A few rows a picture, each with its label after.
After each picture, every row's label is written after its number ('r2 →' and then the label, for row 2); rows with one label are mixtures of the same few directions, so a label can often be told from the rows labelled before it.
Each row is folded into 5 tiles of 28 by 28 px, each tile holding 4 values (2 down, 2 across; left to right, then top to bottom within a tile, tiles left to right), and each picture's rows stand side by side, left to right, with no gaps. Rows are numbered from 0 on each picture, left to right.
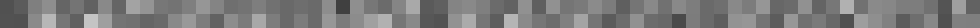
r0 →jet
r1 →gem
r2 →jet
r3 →jet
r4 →gem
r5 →jet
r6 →gem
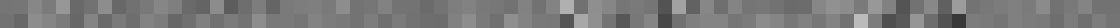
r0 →jet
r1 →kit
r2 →jet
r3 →jet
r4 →gem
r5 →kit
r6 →gem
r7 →jet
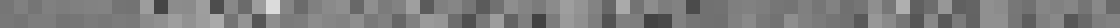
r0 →kit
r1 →kit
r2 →kit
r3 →gem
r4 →jet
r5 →jet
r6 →jet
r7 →jet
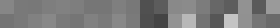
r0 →gem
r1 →jet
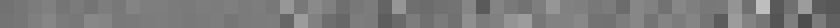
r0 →jet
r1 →jet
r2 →gem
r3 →jet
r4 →jet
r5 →jet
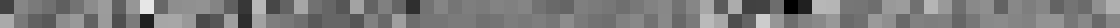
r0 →gem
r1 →gem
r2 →kit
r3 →kit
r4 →gem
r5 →kit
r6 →kit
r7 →kit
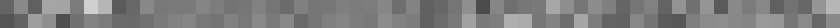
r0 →kit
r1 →gem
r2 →gem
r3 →jet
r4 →gem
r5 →kit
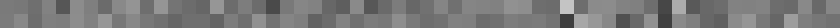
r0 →jet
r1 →kit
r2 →kit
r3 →kit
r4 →gem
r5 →jet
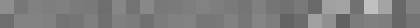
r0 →gem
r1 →gem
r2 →kit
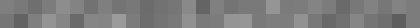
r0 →gem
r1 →jet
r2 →gem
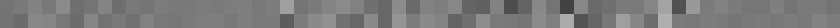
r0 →jet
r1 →gem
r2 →gem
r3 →kit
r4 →gem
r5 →kit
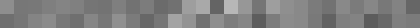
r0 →gem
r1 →kit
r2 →jet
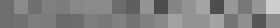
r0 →kit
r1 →kit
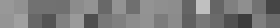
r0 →jet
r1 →jet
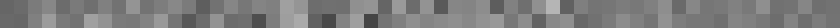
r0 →jet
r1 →gem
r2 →jet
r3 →kit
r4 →gem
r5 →jet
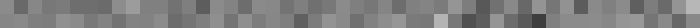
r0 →kit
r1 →jet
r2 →gem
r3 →gem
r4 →kit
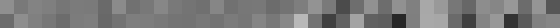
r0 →gem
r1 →kit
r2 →gem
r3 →jet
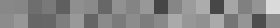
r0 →jet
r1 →kit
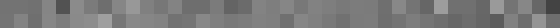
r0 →jet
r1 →kit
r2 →gem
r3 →kit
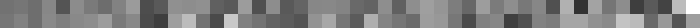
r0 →jet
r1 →jet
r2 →jet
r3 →jet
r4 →kit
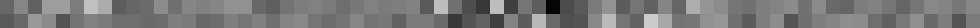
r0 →kit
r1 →kit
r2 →gem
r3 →kit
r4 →jet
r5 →jet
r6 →gem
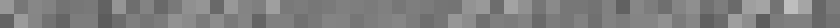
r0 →gem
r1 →kit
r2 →gem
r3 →kit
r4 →jet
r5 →kit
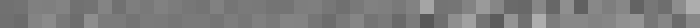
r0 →jet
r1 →kit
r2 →gem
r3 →gem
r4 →kit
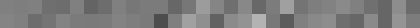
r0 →kit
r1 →gem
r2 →gem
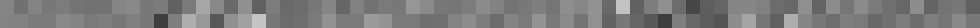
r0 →kit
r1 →gem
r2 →jet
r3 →gem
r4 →jet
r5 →jet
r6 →kit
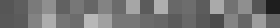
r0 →jet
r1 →kit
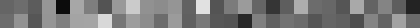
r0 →jet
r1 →jet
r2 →kit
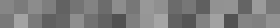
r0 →gem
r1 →jet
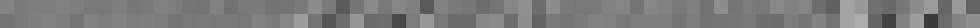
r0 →gem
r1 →kit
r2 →gem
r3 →gem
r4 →kit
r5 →kit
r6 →jet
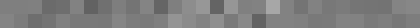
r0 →kit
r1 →kit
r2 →kit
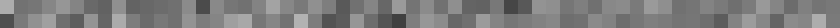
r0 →gem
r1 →jet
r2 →gem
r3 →kit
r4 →kit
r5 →gem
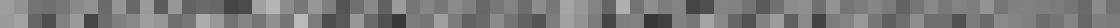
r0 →jet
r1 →kit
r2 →gem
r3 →gem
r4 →jet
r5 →gem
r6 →gem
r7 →gem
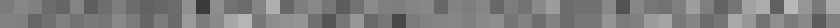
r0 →kit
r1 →jet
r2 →gem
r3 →kit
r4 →jet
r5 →kit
